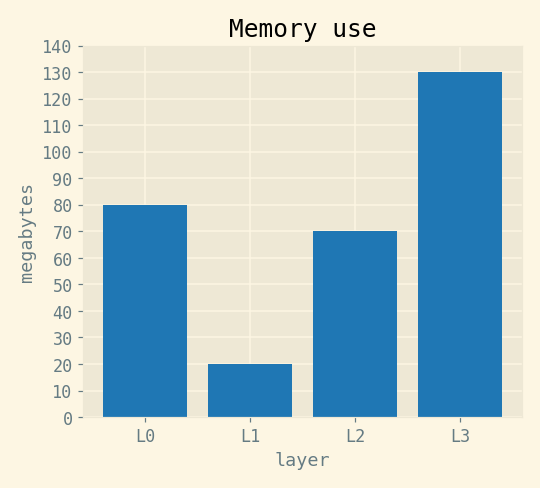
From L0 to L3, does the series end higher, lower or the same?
higher
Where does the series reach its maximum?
L3
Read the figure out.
Title: Memory use
x-axis: layer, ticks L0 L1 L2 L3
y-axis: megabytes, ticks 0 10 20 30 40 50 60 70 80 90 100 110 120 130 140
Values:
80 20 70 130
